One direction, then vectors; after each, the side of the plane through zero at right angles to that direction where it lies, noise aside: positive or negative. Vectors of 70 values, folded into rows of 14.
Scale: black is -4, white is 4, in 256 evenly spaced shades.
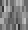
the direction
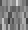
positive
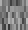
negative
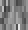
negative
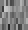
positive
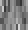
negative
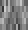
positive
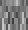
positive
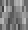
positive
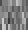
positive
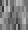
positive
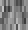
negative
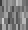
positive
